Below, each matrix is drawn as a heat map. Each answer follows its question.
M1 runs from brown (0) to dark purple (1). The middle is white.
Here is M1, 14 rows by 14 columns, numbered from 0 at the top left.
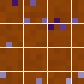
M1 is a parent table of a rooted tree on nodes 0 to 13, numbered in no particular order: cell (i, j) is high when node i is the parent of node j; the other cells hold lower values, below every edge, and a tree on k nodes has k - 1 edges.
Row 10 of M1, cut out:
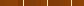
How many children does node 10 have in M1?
0
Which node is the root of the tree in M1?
3
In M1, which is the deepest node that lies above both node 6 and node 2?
12
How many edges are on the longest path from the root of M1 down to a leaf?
3
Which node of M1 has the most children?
3
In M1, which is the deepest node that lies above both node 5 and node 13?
12
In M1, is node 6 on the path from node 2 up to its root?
no
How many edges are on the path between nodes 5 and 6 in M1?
4
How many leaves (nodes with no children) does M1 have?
8
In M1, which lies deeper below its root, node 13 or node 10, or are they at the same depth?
the same depth
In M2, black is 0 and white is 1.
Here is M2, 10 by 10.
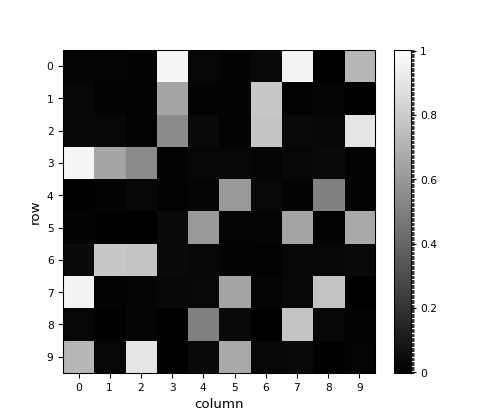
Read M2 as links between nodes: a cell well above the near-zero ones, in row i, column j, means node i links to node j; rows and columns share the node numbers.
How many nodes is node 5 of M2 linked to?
3
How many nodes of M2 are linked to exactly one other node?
0
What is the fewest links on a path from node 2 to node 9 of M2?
1
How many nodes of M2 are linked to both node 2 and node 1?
2
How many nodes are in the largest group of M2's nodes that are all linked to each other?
2
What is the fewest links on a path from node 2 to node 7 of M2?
3
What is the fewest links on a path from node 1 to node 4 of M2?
5
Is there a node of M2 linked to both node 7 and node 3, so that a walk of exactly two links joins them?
yes
